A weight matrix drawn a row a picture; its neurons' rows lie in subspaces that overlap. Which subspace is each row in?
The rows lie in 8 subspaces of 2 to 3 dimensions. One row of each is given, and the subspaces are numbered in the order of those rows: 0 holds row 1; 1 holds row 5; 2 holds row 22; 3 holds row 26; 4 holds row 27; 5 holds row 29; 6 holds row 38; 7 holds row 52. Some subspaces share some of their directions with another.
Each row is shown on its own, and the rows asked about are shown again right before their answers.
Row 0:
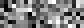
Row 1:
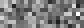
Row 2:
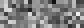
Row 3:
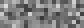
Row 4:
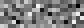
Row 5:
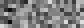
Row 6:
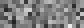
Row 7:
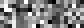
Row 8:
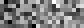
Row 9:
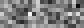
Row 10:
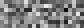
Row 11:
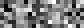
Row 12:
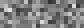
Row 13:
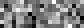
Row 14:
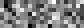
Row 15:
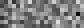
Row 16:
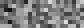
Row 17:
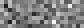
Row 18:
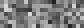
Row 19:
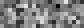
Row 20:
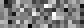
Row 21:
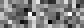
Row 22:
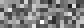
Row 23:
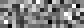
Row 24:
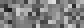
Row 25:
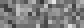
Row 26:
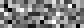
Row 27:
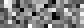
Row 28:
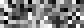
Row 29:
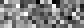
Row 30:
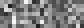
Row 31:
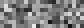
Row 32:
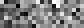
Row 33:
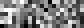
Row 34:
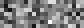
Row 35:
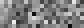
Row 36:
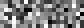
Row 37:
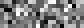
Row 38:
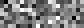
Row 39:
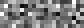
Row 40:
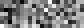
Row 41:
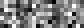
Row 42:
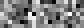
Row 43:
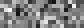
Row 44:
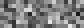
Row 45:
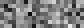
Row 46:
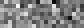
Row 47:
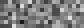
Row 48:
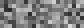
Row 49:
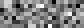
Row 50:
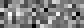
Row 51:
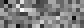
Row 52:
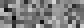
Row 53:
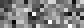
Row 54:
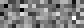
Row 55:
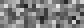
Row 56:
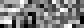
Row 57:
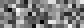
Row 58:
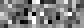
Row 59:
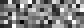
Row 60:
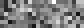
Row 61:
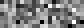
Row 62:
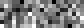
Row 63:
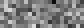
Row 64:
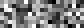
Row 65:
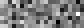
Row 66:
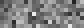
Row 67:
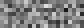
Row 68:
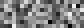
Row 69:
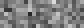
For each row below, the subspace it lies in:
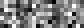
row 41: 7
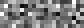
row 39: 6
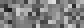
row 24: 2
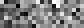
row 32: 5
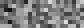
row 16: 1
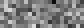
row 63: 5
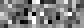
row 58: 7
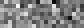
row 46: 5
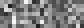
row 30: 7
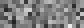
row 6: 4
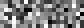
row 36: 4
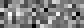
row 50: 1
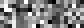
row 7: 7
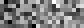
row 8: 5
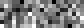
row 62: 1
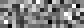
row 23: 0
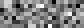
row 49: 4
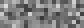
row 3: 6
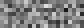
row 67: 4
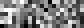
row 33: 1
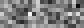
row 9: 7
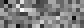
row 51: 6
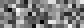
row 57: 6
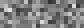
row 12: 2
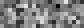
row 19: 6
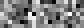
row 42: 7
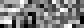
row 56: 1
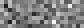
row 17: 3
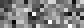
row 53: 3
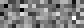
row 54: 6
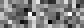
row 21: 7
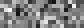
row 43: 2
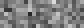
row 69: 0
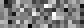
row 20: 4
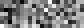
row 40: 1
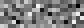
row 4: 7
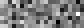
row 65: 0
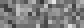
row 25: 2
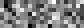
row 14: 4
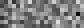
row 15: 0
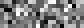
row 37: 2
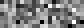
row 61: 2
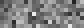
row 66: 3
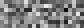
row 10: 4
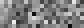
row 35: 3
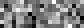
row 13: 1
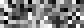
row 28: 5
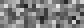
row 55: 6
